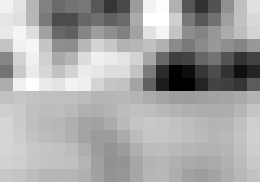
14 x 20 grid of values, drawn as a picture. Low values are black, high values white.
Seam: horizontal, 50% of the way down, the bottom part calmer. Ninth with the lowest average: middle right. Histogram: skewed, a long tail of low values. Mirror symmetry: none. Odd rows or columns: none.
